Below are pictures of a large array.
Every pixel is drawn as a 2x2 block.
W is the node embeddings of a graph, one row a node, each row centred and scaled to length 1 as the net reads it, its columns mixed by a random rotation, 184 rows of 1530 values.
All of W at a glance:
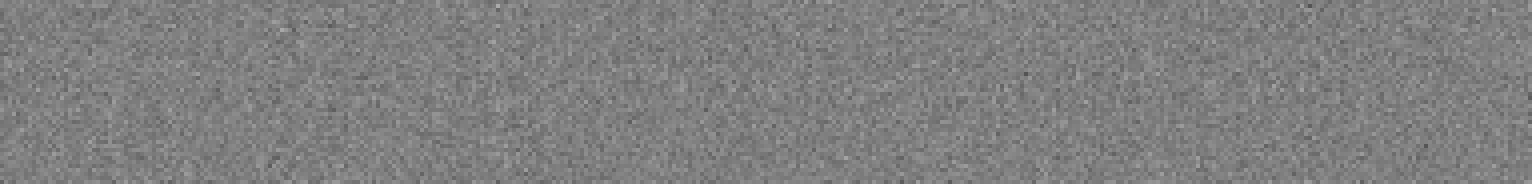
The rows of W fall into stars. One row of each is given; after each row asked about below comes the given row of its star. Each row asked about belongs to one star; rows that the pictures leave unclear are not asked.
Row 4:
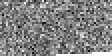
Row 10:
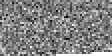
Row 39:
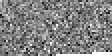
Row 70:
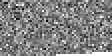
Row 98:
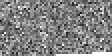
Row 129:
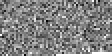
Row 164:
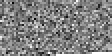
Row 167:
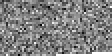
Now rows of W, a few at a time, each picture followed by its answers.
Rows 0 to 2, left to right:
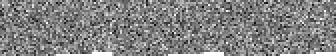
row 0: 4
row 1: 164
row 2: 70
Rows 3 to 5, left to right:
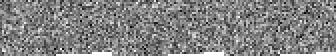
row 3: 10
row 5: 98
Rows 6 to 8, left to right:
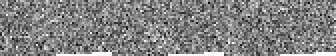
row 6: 39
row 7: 39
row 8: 4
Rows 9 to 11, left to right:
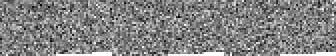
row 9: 167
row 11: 129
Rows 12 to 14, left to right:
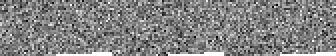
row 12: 129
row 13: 98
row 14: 167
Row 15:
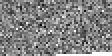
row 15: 167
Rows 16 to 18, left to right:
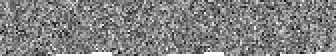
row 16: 164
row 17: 164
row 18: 167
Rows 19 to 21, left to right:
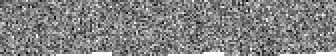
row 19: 167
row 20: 10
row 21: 4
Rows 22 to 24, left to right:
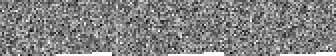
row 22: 70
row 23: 10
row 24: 164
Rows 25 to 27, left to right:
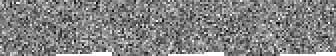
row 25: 4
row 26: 4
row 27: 39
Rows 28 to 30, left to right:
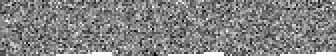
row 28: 129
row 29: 164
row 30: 129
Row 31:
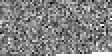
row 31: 164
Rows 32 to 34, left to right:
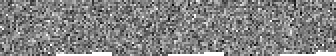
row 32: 39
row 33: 70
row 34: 10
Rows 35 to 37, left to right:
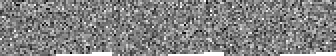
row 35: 4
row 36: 129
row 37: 70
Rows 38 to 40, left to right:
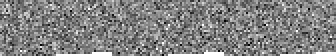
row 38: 164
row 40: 167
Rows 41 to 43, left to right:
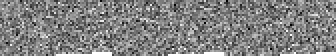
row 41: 98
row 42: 129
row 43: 167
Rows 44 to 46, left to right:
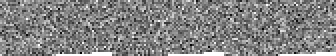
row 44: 164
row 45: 39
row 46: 4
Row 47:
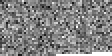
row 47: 167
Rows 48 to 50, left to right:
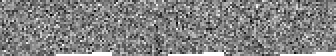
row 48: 98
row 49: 4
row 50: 4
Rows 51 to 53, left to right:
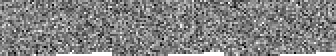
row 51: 10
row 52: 129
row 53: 4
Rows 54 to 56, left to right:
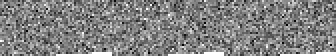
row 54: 4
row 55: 10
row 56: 129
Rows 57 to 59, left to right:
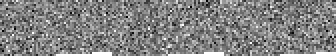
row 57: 39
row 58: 129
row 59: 98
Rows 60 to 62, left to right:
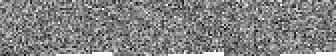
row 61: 10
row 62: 70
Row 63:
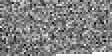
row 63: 39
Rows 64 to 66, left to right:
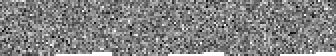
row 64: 39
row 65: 129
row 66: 98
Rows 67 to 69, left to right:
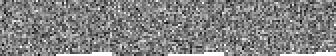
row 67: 129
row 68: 39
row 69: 10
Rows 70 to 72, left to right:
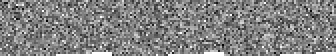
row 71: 129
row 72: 98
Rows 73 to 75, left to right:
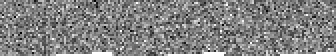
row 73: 4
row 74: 164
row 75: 98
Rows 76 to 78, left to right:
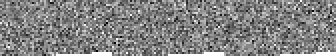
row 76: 164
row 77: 4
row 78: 164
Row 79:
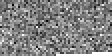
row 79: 129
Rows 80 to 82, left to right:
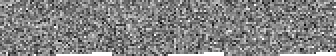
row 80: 98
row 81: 70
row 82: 10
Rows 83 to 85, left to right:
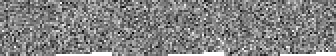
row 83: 167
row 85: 164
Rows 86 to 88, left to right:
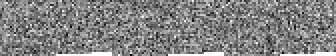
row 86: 4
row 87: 167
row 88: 4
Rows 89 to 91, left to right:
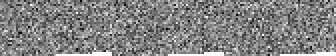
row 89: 4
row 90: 129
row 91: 4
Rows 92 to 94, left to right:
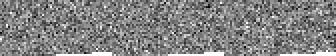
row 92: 164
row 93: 129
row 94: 10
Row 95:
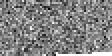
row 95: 167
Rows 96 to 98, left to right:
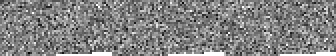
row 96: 167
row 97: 98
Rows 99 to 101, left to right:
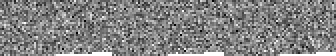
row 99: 10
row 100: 129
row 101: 39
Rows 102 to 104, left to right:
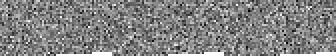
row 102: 98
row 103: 98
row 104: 39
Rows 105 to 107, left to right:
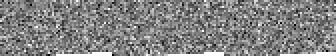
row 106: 10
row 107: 4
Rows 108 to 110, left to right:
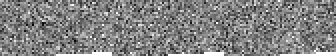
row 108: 4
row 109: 98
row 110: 70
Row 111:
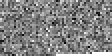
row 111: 39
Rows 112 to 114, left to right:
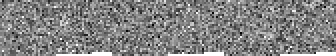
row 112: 10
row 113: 167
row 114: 98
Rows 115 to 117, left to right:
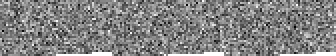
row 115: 164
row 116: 164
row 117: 4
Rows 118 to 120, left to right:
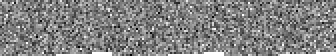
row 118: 98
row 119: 167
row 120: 4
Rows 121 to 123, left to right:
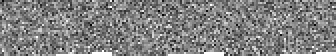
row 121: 10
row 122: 98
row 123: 10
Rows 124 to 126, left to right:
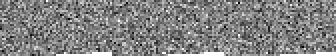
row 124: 70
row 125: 4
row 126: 4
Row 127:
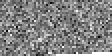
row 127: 164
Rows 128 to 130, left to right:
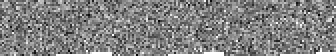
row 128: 4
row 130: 167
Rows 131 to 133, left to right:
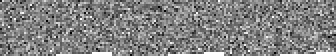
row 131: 70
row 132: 167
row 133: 98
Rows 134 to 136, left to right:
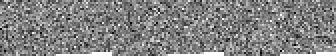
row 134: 70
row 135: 164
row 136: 39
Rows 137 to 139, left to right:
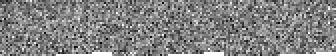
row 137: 167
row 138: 164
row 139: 39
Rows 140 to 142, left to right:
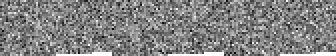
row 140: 39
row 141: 70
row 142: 129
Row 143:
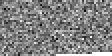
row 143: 167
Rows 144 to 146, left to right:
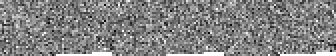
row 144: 98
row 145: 39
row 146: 98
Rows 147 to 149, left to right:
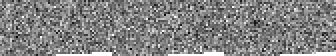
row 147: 164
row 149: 70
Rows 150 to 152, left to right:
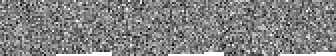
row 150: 70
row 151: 98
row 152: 39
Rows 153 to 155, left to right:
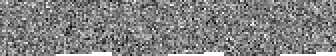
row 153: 4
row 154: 167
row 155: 98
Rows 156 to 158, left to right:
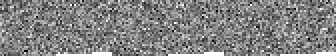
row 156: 129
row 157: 129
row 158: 129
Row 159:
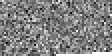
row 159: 98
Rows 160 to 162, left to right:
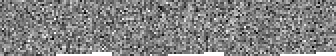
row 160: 39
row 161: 167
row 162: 129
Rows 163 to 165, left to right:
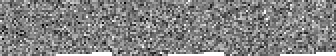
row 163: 164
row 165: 167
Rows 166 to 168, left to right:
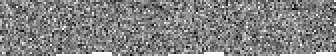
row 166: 164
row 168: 10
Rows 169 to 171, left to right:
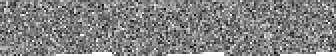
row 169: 164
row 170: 4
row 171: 98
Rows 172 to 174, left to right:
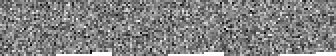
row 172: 167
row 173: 70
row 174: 39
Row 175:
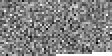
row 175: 4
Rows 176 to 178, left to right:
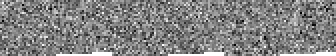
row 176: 98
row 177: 164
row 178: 10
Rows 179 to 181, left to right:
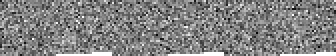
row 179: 70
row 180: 129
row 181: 129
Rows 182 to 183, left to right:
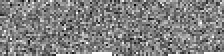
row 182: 4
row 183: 129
